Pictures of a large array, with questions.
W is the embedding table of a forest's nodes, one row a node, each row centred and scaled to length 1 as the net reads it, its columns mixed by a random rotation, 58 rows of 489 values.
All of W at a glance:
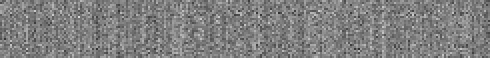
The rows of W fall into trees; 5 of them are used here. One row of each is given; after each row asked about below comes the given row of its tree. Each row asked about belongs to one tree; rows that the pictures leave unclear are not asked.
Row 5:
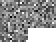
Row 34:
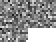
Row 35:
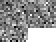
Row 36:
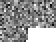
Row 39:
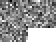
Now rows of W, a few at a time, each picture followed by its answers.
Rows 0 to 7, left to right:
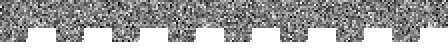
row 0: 36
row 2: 35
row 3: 36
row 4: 34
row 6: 5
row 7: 36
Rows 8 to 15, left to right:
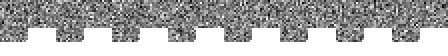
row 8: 35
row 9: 5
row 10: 34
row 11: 34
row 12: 5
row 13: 5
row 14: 36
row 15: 36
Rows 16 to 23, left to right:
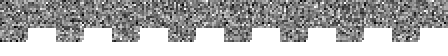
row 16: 35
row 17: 35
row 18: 34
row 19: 39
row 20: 35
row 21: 36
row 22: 35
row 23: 39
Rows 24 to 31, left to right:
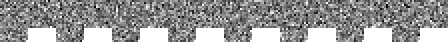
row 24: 34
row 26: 36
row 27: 5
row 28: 39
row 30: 36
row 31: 39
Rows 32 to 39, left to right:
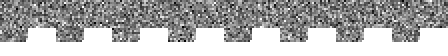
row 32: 36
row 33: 35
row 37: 34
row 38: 35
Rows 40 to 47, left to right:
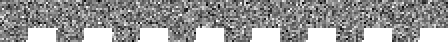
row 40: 35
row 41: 5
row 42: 35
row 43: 36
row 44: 5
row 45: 5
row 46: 5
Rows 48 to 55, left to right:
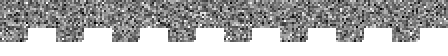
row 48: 35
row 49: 35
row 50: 36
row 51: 5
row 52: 35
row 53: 34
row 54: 36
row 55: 5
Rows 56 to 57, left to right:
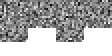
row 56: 36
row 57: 5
